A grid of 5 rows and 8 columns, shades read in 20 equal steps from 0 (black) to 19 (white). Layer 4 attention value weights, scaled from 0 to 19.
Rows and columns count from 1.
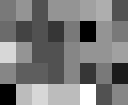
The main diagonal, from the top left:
9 5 6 6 14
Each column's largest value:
16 14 16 14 14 19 13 12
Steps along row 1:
up down up same up up down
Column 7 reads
13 11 11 9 6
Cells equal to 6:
7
